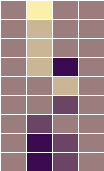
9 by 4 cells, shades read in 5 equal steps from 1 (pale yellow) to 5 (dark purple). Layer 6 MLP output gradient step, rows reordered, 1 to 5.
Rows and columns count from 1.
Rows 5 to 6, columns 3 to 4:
2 3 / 4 3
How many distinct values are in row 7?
2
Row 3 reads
3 2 3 3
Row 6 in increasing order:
3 3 3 4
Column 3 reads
3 3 3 5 2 4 3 4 4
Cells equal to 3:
24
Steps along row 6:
same up down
